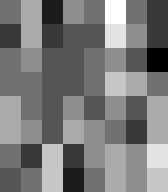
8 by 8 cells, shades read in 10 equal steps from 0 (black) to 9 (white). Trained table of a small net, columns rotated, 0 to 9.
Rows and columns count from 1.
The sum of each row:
35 31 27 35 35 37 39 37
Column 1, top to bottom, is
4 2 4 4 6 6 4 3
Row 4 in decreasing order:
7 6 4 4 4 4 3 3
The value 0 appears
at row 3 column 8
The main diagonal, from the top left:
4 6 3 3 3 4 5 7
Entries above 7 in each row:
1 1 0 0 0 0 1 0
